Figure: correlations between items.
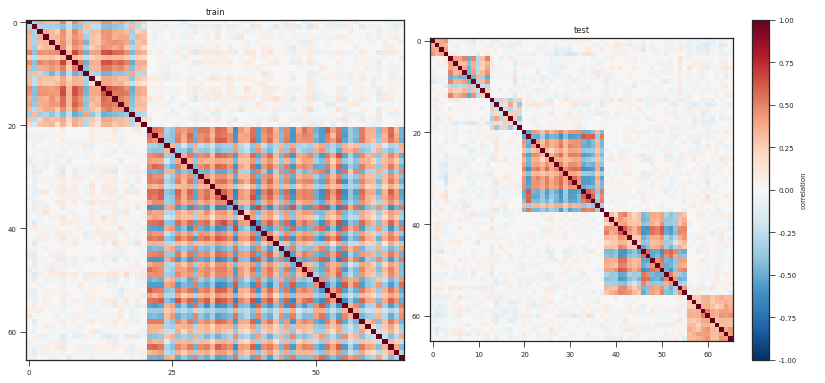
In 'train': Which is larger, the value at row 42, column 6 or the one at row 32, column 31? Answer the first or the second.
the second
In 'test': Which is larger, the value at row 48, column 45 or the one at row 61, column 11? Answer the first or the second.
the first
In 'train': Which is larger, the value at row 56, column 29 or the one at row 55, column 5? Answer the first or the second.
the first
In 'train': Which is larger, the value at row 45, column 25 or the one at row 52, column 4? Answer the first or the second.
the second
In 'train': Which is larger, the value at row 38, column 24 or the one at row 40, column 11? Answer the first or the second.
the second
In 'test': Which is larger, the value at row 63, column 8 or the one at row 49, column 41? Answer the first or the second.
the second
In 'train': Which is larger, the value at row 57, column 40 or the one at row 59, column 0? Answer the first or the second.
the first
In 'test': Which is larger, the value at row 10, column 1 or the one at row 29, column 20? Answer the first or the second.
the second
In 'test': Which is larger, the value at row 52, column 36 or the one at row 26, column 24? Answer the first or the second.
the second
